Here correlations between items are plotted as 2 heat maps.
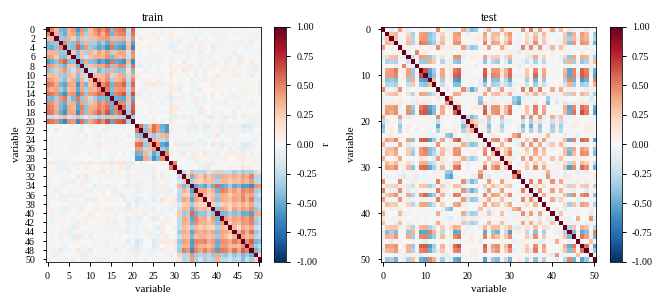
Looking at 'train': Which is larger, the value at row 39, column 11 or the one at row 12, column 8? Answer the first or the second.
the second
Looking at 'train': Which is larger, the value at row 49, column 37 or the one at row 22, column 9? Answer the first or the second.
the second
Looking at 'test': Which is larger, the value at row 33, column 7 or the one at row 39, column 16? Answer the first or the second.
the first
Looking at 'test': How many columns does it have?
51
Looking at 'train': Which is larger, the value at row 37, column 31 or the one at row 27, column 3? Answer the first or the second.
the second
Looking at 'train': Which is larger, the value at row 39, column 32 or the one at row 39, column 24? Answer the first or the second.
the first
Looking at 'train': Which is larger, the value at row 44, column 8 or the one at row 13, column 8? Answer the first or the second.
the second
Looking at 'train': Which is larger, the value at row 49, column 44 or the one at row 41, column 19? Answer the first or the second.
the second
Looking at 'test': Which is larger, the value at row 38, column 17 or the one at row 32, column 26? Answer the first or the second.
the first
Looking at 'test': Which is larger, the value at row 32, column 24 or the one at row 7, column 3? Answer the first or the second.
the first
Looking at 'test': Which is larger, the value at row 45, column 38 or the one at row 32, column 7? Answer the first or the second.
the first
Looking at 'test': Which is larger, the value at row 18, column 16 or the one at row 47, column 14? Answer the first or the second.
the second
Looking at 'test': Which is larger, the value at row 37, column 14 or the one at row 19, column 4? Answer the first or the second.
the second
